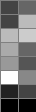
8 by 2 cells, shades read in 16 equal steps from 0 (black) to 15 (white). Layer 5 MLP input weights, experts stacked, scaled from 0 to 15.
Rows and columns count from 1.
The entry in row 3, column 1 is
11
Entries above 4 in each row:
1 1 2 2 2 2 0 0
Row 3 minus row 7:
9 8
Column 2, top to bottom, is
6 11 12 6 5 8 4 0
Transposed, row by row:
4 4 11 10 9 15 2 0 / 6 11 12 6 5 8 4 0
